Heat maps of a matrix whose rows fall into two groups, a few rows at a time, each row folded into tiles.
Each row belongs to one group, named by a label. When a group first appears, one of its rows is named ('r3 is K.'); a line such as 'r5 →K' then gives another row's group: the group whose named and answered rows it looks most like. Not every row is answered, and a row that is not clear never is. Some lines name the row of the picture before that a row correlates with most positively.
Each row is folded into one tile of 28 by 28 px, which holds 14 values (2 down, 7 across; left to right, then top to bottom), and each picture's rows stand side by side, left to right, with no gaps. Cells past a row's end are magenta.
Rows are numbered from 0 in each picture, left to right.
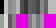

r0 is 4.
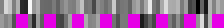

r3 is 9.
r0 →4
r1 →4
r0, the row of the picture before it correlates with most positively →0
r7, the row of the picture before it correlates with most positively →1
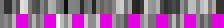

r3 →9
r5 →4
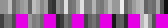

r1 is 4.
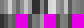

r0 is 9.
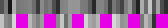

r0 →9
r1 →9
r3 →9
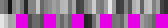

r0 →9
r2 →4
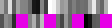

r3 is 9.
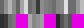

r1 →9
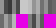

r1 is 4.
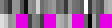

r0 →9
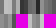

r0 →4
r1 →9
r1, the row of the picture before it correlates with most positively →2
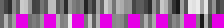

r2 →9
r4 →4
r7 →4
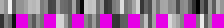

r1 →4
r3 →4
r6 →9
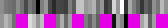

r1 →9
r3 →4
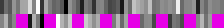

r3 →9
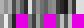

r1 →4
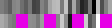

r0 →9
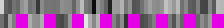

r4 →4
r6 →4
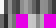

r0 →4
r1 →9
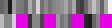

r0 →9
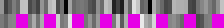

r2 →9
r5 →9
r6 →4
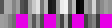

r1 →4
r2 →4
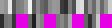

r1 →4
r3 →9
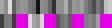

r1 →9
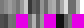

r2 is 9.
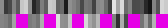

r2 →9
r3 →9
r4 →4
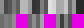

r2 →4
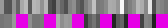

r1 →4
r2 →9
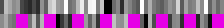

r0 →4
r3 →4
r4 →9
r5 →4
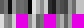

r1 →4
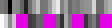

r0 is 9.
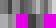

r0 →9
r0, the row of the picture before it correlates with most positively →0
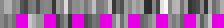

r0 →4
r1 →9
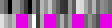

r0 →9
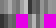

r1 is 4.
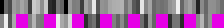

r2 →9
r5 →4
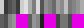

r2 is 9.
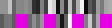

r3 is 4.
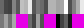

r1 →4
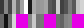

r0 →9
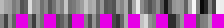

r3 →4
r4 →9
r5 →9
